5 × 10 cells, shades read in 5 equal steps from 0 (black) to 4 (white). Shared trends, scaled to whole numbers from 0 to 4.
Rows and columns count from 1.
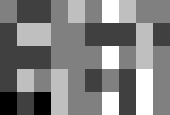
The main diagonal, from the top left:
2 3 1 3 2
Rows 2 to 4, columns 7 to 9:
1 1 3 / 4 2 3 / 2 1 4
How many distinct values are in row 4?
4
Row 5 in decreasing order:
4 4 3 2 2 2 1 1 0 0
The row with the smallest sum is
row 2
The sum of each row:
22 18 20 21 19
